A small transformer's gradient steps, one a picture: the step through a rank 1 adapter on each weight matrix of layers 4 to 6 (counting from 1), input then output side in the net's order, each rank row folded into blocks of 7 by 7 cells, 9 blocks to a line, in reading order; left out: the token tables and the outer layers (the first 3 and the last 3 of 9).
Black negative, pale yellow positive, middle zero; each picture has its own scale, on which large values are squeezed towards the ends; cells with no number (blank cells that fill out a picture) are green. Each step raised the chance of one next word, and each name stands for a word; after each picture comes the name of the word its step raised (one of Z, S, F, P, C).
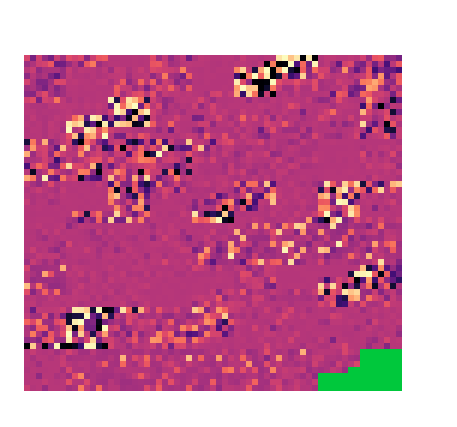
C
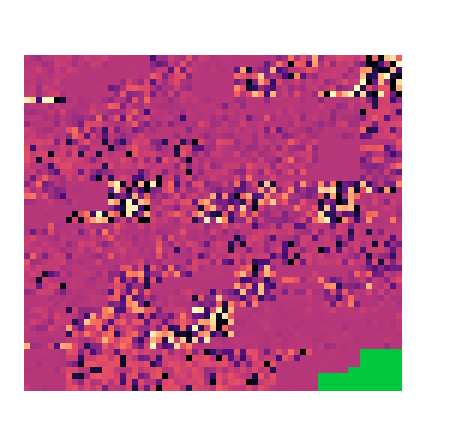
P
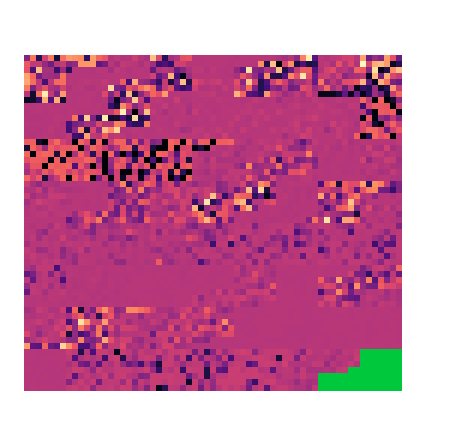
P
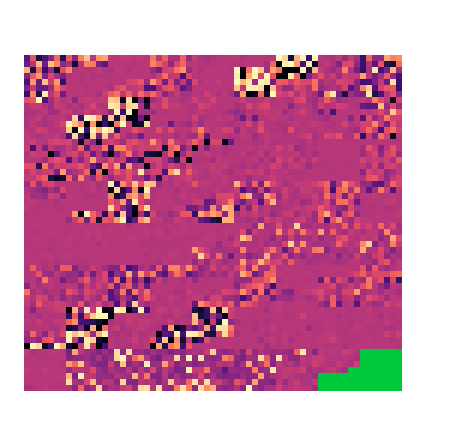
C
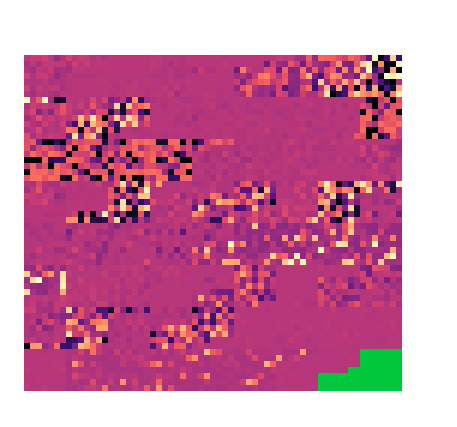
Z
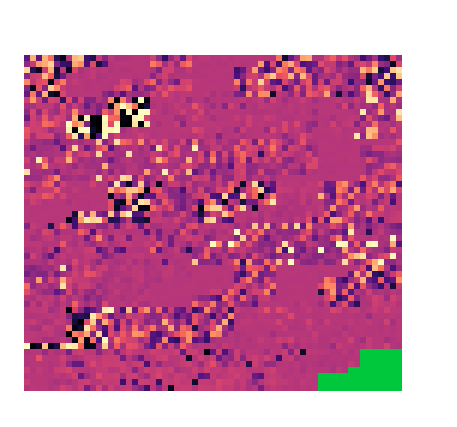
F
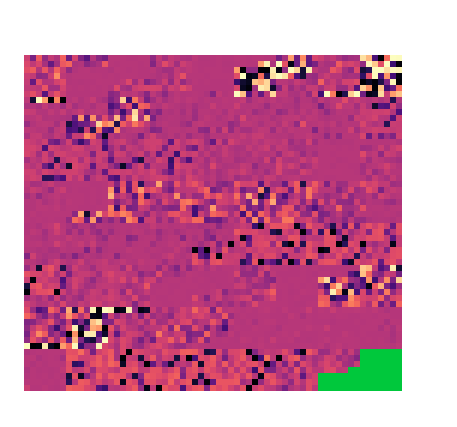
P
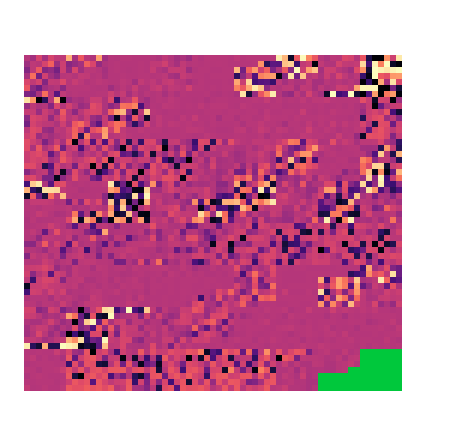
P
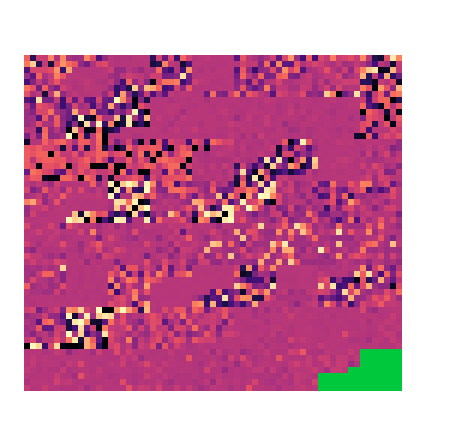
Z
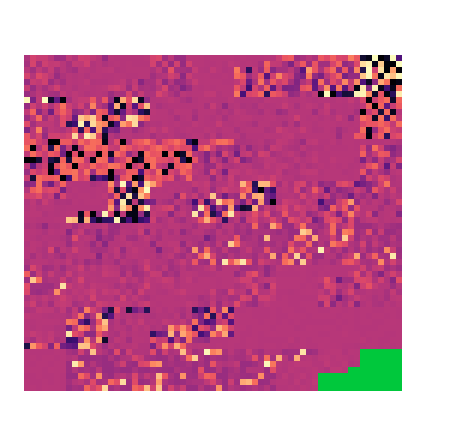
Z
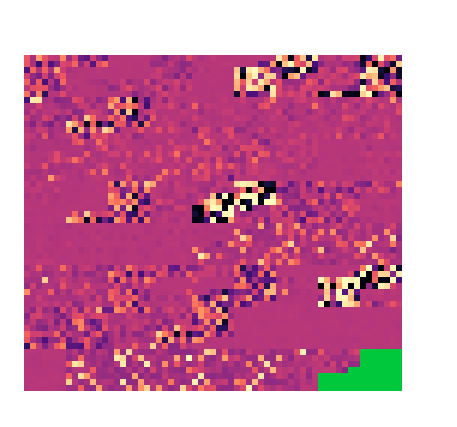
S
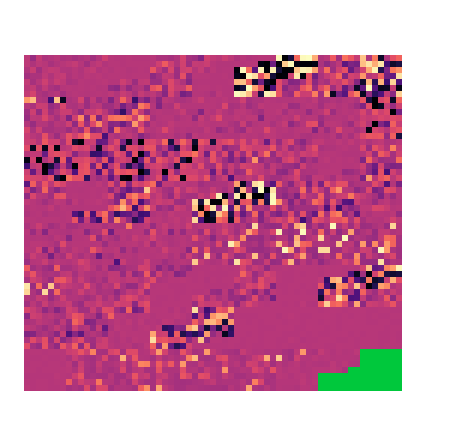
S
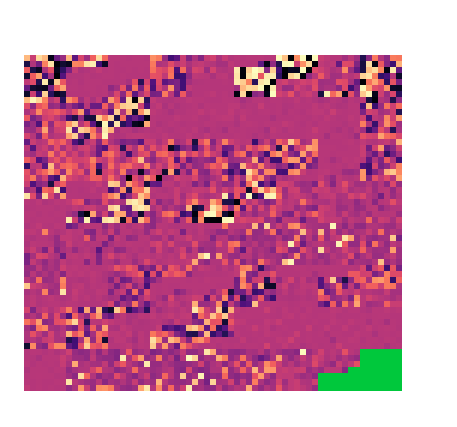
C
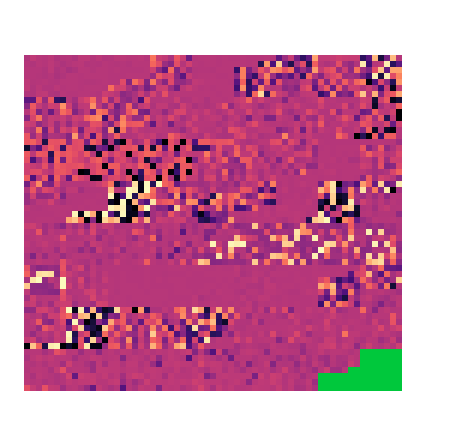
Z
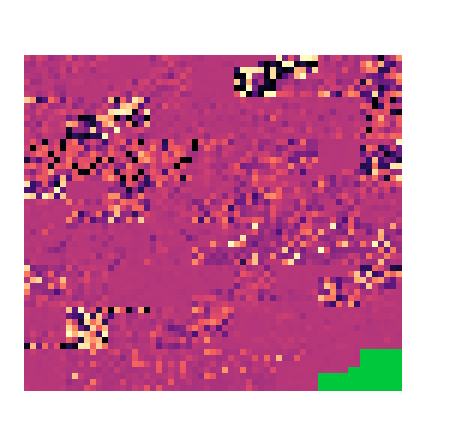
C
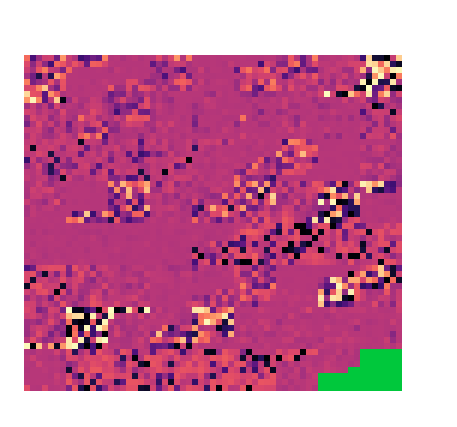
P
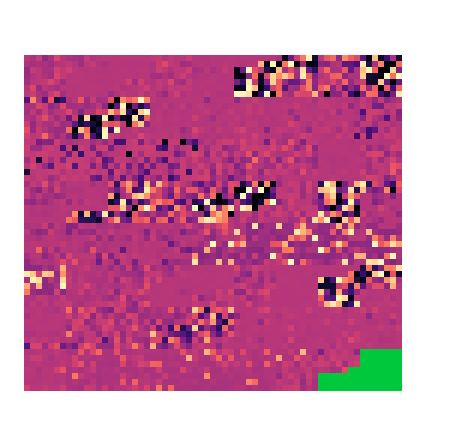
S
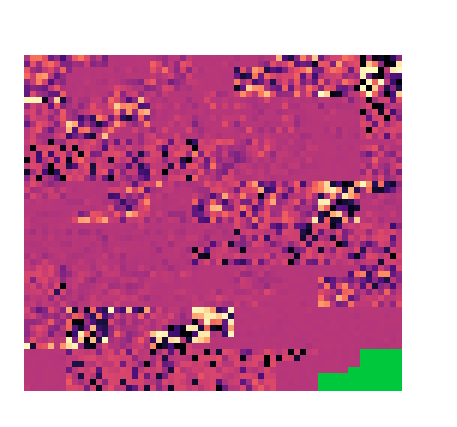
P
